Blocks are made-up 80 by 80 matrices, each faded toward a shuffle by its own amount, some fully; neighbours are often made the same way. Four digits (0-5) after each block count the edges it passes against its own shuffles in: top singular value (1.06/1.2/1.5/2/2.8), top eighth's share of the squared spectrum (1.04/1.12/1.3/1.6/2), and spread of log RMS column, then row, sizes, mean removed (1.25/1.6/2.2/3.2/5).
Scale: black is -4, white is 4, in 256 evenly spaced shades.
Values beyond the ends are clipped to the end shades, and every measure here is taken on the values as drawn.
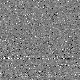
2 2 0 2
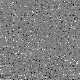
3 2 0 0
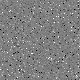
2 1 0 0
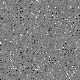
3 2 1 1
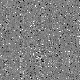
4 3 1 1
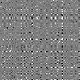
5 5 3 3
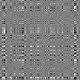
5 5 4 4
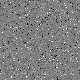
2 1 0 0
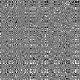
5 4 3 3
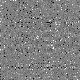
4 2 1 1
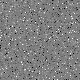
0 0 0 0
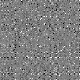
4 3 2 2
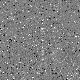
2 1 0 0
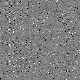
3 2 1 1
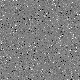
2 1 0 0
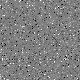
2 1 0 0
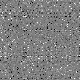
4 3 1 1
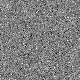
0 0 0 0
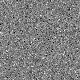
0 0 0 0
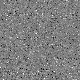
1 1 0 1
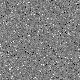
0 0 0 0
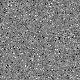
0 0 0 1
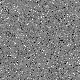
0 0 0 0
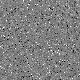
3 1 0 0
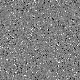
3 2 0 0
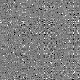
4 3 2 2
